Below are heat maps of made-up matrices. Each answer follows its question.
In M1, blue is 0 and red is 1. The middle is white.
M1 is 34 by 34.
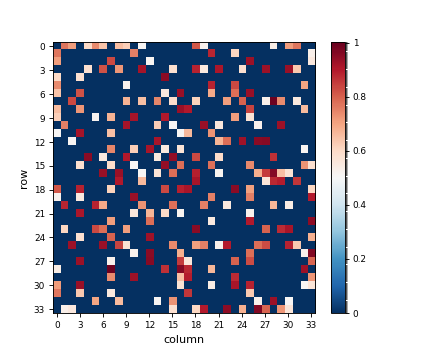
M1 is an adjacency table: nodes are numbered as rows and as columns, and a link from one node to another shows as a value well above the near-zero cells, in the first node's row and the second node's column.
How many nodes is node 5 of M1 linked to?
5
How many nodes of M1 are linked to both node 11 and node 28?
5
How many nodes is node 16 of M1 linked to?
12
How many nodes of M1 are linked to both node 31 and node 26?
1
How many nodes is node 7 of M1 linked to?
12
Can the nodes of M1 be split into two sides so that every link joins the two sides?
no
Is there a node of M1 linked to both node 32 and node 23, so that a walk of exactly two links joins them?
yes
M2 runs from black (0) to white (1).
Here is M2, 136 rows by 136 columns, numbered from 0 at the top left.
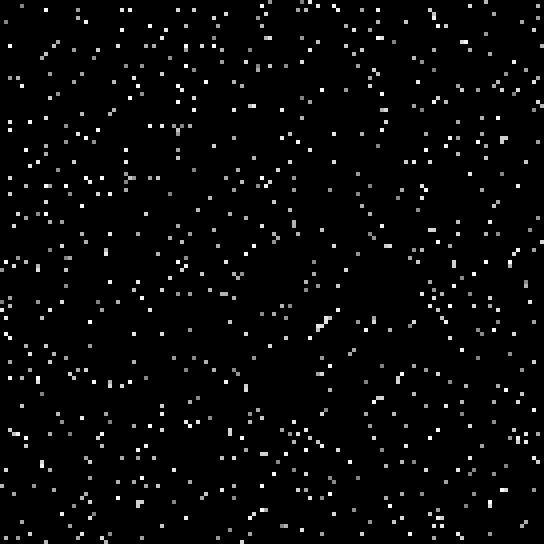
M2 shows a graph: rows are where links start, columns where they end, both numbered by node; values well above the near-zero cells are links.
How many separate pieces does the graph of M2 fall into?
2
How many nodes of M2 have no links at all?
1
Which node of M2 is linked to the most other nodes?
node 2
